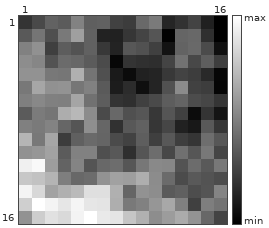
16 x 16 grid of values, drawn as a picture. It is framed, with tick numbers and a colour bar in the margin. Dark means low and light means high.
The field climbs toward the bottom left. The ninth with the lowest average is the top right. The texture is blotchy. Neither half mirrors the other.
